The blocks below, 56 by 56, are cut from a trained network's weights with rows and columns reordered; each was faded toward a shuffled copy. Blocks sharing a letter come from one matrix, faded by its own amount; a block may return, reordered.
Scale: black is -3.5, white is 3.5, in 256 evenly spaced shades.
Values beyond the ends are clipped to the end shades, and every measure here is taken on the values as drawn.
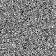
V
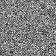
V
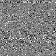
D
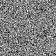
V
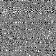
D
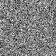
V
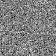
V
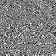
D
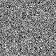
V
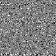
D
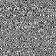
D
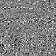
D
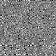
D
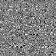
D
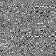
D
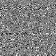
D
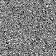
V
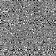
D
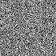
V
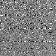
D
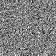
V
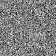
V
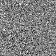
V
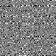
D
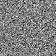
V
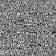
D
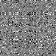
D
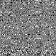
D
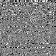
D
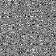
D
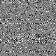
D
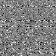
D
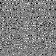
D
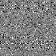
D
